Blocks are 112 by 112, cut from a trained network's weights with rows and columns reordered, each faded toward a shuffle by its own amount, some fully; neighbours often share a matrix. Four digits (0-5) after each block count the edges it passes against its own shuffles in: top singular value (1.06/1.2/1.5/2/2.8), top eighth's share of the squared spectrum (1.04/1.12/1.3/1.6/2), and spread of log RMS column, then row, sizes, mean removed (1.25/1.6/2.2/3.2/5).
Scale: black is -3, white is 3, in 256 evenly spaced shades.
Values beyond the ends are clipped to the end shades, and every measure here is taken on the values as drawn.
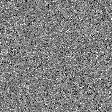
1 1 0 0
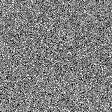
0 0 0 0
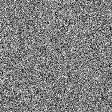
2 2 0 0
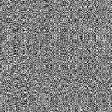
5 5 3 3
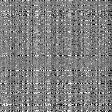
5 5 2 4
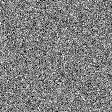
0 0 0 0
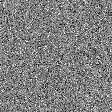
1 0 0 0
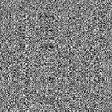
4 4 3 2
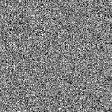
3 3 2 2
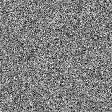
0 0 0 0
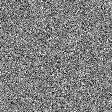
0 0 0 0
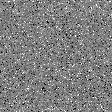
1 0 0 0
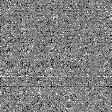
3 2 2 0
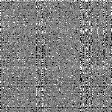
4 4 4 1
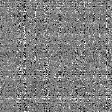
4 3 3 1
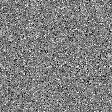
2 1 0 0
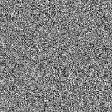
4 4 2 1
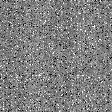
2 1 0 1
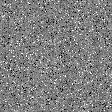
1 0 0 0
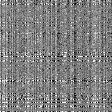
5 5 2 4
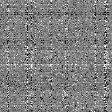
4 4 4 1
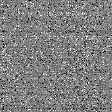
3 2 2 0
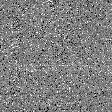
1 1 1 0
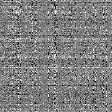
4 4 4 2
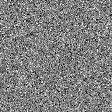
1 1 0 0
